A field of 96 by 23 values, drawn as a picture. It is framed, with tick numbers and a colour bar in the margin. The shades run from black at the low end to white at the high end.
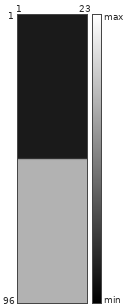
The table splits into 2 rows of 1 panel. Panel 1,1: very low, flat. Panel 2,1: high, flat.
